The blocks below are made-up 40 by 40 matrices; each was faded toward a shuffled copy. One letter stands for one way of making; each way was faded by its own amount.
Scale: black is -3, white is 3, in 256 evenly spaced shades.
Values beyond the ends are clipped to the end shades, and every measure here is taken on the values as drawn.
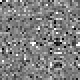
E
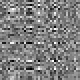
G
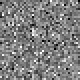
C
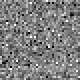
C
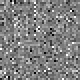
E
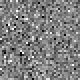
C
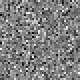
C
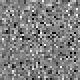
E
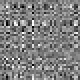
G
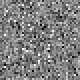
C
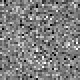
C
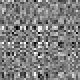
G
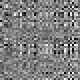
G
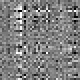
G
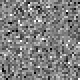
C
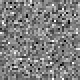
C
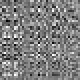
G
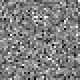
C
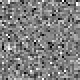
E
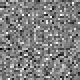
E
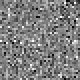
C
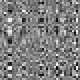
G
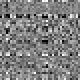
G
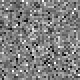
C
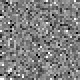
C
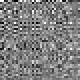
G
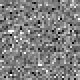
E
